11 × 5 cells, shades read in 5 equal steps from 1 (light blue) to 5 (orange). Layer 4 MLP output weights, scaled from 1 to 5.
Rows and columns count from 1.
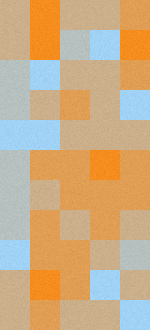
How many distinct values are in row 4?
4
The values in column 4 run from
1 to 5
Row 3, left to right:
2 1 3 3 4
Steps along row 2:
up down down up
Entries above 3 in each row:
2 2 1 1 0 4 3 2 2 2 1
